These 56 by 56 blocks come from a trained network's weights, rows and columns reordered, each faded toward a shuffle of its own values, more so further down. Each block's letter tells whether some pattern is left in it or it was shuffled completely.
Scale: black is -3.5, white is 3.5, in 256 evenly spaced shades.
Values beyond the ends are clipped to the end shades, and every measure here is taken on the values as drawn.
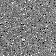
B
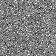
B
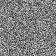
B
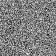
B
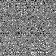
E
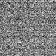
E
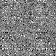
E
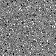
B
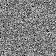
B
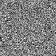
E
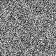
B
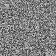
B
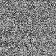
E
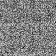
E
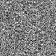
E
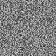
E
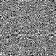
E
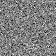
B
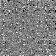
E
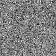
B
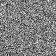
B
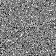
B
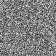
B
